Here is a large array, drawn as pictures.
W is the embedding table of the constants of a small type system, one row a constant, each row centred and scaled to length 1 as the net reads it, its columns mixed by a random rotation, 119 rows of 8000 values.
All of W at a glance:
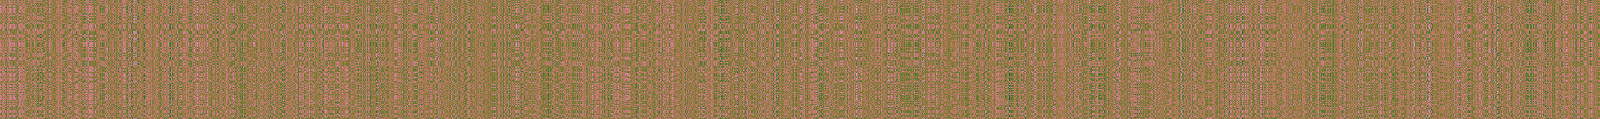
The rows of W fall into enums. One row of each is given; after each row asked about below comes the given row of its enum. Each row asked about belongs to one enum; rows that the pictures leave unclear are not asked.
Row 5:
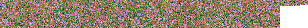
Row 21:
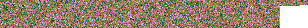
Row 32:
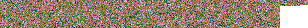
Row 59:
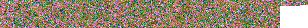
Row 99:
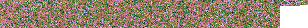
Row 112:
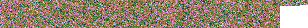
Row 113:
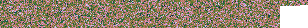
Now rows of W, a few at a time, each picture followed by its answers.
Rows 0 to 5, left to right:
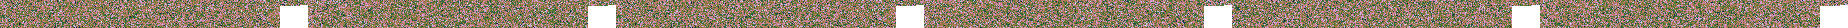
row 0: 32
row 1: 59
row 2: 32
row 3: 112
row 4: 21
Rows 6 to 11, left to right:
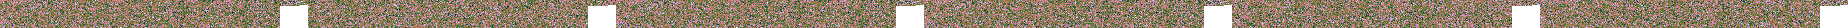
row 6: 99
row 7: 113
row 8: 99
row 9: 99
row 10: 5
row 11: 112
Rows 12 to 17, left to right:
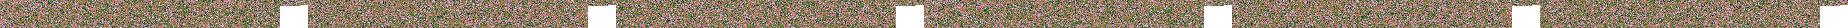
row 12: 99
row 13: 32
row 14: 21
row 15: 59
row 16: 32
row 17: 113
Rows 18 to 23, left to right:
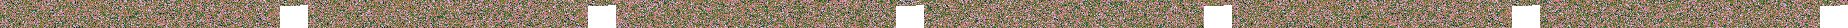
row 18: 32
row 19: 32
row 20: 99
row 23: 113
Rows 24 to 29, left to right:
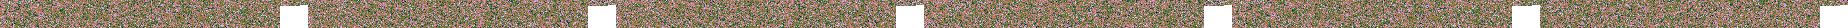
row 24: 59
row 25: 112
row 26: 112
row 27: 99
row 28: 59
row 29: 113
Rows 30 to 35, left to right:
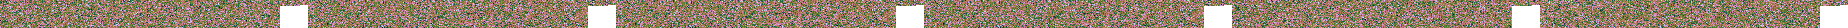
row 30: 113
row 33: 32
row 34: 21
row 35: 59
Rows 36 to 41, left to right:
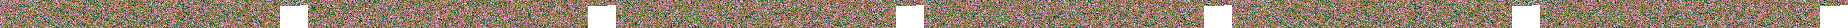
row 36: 112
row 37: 21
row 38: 32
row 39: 32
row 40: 112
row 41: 32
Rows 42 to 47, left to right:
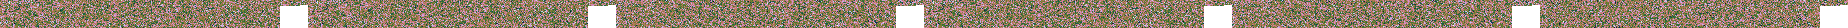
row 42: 59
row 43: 59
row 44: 112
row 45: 59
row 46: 112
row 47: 32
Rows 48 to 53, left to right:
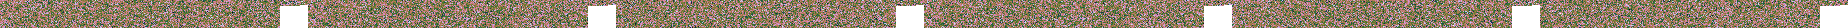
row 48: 99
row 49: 5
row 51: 5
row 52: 112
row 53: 113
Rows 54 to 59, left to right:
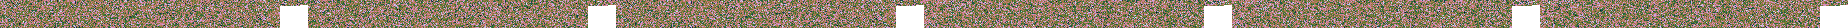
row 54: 32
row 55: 113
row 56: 32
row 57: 99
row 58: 99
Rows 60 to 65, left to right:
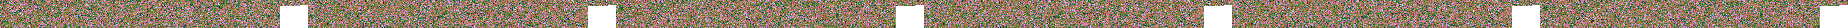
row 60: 113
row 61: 32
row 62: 21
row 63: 32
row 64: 32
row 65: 21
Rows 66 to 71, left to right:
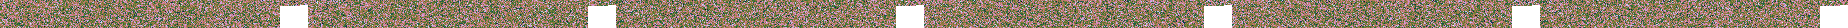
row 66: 5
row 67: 59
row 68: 113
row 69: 112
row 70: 112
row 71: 113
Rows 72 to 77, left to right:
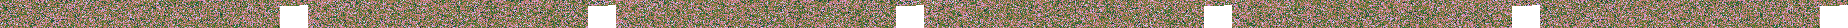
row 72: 21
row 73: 99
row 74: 99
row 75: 59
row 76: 5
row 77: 21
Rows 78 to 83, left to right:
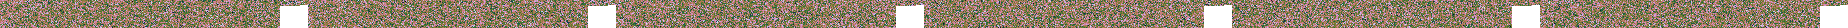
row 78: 99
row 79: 112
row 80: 5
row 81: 32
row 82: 21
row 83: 59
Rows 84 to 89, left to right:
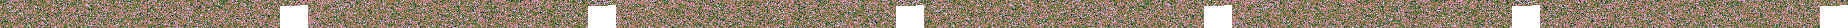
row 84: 113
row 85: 99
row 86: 112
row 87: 113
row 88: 99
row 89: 21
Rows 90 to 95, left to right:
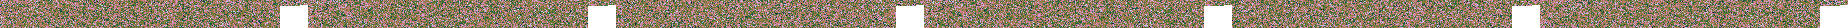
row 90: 112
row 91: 59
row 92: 32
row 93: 59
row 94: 113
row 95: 99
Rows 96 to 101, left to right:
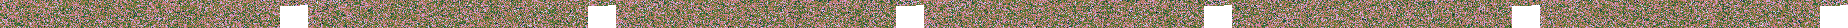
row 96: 5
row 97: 59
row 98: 99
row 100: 21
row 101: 112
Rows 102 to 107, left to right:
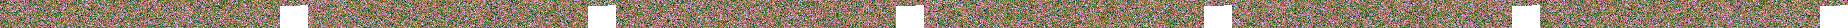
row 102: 113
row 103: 112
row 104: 21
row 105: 59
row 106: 5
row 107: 113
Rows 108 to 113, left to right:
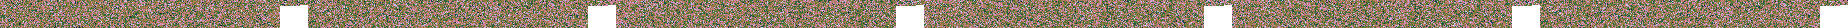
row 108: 32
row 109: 113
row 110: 99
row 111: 112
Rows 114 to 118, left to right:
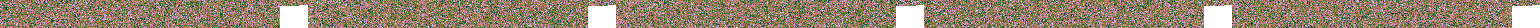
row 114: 21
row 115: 59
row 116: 99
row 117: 113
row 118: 32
